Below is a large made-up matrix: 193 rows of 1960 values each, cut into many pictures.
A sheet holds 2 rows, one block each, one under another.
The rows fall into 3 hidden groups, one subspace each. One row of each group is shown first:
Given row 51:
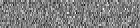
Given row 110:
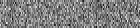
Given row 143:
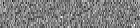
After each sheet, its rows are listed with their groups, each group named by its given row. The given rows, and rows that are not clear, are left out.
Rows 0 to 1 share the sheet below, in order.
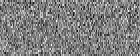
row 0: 51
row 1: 110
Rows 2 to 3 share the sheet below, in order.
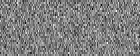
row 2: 143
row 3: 110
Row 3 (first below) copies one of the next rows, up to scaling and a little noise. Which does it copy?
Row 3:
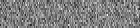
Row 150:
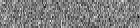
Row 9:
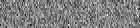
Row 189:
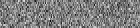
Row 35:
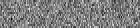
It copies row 9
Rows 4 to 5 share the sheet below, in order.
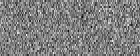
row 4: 51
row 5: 143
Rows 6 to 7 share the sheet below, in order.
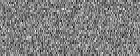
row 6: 51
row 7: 143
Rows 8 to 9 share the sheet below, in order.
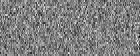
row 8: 51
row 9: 110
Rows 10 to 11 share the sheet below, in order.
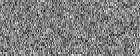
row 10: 51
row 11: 110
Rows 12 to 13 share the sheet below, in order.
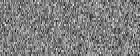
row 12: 110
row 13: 110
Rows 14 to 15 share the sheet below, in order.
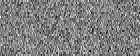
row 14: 143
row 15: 51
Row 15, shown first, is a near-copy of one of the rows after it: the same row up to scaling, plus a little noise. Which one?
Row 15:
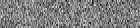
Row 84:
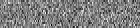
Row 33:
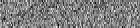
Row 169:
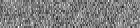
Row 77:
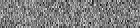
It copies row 77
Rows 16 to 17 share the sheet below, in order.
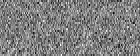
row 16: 143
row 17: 143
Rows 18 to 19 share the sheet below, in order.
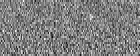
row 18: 110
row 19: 51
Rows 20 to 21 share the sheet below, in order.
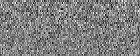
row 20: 143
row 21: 143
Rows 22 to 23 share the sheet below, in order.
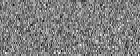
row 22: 143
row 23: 110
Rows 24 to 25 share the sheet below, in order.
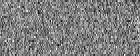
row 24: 51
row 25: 143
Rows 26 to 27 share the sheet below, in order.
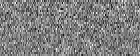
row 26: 143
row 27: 110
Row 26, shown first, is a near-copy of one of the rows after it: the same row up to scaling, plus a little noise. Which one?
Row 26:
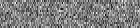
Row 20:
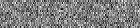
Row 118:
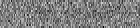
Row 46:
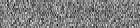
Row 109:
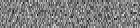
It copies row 20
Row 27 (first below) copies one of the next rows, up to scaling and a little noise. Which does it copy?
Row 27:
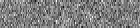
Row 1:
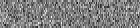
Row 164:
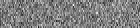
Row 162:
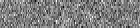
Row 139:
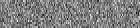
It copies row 162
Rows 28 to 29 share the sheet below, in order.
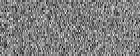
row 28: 110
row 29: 110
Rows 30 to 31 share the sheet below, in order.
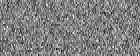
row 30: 143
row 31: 110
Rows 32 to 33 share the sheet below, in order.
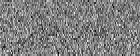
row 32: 110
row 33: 51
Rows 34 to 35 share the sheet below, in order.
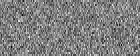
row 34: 110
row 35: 110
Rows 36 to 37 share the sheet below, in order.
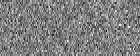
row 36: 110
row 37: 51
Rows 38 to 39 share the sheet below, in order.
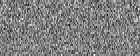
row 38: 110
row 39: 143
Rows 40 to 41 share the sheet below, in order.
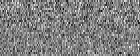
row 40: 143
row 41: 110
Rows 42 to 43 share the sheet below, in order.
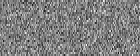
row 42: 51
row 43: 143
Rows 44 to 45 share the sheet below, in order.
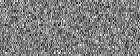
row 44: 110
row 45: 110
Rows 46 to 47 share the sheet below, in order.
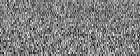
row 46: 143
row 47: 110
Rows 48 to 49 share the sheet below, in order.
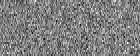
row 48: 110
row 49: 51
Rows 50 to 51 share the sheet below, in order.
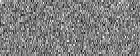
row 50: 110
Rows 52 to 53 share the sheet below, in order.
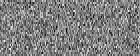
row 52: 51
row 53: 143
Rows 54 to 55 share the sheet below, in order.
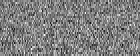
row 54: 51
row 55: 110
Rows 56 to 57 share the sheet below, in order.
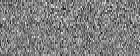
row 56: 51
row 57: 143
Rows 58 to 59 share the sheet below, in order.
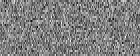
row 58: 110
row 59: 143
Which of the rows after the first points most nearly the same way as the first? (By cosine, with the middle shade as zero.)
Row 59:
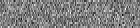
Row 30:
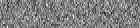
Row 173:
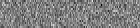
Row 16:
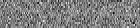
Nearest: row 16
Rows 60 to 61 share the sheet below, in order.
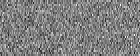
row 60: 143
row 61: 51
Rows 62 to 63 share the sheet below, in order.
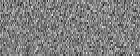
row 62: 143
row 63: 143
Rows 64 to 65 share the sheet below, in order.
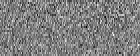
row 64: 143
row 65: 110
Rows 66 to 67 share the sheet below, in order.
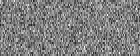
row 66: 110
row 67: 143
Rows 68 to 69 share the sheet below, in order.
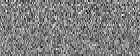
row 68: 143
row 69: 110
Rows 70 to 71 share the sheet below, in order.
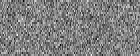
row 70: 110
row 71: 143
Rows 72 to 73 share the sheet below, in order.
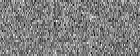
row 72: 110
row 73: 51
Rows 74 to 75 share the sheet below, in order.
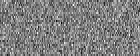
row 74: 110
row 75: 143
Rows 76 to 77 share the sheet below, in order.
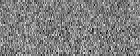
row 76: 110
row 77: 51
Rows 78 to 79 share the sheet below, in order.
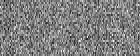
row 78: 143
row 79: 143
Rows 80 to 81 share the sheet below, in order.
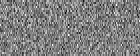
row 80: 110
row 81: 110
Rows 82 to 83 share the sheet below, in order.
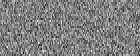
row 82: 110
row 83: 51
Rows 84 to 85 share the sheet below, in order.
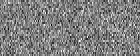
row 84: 51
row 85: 143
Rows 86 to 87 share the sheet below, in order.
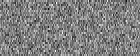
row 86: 143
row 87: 51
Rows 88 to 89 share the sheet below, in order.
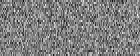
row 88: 110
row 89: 51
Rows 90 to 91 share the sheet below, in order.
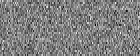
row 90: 110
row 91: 143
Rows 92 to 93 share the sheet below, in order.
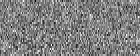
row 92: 110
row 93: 110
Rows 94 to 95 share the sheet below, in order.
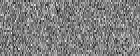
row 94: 143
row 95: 110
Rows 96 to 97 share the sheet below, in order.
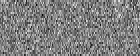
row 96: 110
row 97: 110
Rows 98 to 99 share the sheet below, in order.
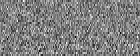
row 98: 110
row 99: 143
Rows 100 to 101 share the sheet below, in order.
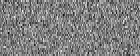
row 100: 51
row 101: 51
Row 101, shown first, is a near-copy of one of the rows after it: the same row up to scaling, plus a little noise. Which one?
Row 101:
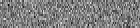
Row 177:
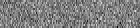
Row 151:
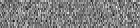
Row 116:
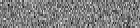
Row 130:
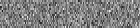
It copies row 116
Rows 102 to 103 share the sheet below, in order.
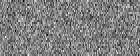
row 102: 110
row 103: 110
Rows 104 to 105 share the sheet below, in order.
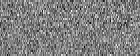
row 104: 51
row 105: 143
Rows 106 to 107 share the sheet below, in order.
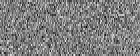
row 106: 143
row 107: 110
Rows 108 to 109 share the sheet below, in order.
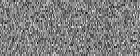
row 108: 110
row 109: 143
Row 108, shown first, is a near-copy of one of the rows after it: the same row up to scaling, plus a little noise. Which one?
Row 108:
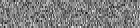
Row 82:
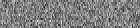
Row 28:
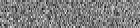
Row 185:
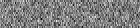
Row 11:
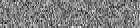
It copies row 11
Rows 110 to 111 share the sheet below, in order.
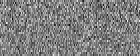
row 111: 143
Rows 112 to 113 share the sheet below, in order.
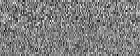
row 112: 110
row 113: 51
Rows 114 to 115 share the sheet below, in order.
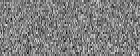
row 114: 110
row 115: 143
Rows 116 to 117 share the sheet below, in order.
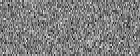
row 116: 51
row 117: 51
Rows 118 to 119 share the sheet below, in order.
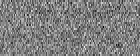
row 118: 143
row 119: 143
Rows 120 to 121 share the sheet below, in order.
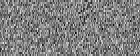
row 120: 143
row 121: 51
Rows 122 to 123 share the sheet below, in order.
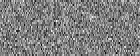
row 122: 110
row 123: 51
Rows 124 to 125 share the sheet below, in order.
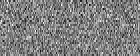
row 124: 143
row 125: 143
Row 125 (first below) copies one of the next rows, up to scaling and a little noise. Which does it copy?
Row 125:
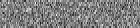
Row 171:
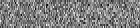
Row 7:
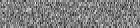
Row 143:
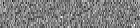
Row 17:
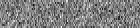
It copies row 7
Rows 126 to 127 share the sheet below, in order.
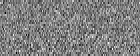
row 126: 51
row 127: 143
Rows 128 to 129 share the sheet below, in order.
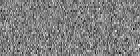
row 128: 51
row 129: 110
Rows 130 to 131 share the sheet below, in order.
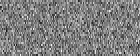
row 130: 51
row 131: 110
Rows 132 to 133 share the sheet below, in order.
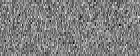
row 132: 110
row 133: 51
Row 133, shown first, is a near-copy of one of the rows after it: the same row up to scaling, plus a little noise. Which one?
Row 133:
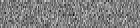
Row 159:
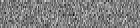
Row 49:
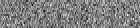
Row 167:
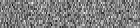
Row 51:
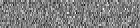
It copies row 159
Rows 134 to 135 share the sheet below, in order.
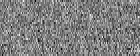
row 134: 110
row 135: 51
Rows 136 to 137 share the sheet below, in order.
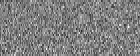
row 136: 110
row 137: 51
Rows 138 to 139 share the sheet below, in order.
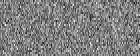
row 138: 110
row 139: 110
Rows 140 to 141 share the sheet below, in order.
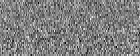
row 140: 110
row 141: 143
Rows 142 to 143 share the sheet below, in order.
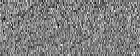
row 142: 51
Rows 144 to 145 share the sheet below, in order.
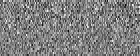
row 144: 143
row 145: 143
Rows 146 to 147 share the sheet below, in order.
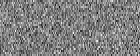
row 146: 110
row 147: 110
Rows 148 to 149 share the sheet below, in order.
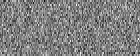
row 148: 143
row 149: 143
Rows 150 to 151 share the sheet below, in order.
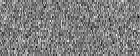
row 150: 110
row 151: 51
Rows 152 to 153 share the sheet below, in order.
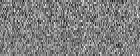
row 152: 110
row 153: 143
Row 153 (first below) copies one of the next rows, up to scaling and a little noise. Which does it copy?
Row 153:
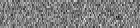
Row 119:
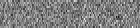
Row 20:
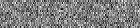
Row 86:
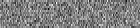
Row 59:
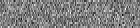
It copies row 119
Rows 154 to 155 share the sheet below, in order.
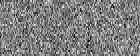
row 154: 110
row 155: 51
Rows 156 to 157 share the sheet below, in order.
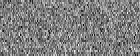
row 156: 51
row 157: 51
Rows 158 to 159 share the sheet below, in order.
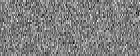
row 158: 110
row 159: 51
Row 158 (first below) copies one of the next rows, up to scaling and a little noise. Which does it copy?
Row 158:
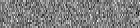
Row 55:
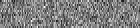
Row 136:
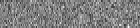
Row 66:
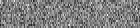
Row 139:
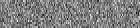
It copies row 139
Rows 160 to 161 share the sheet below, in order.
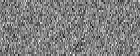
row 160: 51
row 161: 51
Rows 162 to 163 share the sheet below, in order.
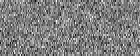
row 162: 110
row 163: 51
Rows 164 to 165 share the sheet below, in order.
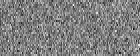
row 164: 110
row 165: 110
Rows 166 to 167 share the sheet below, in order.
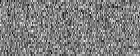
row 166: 110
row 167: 51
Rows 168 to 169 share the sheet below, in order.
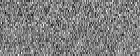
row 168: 51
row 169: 51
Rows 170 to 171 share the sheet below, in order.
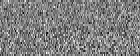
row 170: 51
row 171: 143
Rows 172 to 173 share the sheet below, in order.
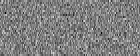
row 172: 51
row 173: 143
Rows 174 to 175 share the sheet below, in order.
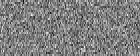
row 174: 51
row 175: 143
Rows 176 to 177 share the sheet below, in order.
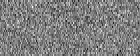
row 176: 51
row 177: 51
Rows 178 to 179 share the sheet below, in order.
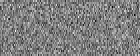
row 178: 51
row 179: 110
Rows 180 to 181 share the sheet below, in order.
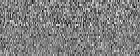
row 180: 51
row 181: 51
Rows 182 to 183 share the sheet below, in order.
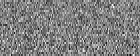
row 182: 110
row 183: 143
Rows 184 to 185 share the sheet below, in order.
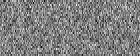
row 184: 143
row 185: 110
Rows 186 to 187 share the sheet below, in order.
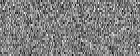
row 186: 143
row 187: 110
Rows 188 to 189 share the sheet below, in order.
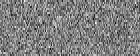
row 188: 51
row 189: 110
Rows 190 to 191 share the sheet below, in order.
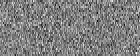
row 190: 110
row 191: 51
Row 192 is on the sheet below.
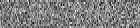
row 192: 143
